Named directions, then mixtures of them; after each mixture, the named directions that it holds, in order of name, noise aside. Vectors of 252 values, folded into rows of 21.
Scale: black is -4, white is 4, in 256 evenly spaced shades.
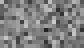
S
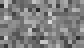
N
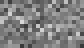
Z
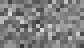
Z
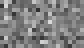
N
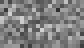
Z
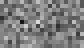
S, Z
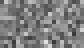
N, S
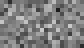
S, Z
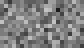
S, Z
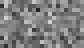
N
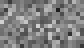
S, Z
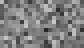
S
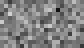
S, Z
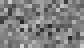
Z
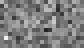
N, S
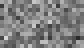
N, Z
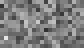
N, S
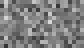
N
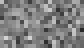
S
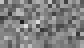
S, Z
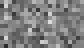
N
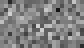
S, Z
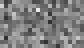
N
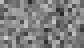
S
